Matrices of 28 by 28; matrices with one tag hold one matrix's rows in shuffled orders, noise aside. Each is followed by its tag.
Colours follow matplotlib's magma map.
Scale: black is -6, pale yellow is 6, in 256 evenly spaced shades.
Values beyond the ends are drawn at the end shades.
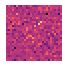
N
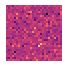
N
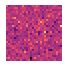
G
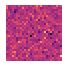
G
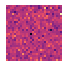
G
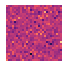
G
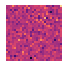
G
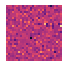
G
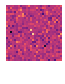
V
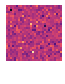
V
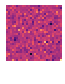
G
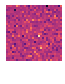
N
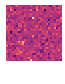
V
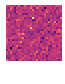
V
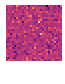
N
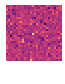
V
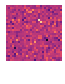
N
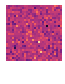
N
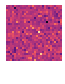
N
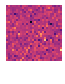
G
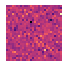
G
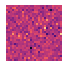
G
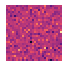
G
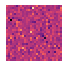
V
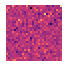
G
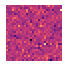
G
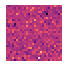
N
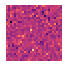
V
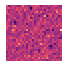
G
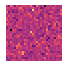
V
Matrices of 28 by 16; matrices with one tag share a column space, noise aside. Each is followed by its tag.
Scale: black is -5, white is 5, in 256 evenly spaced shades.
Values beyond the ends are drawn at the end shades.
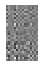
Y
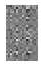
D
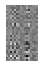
Y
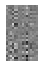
Y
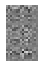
D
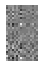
Y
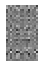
D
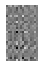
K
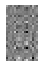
K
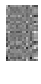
K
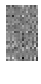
K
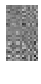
Y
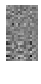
Y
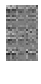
D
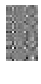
K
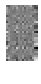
K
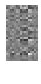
D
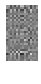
D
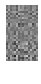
Y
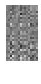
Y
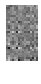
K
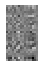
K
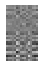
Y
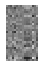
K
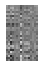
Y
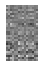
Y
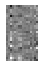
K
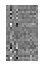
Y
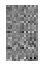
K
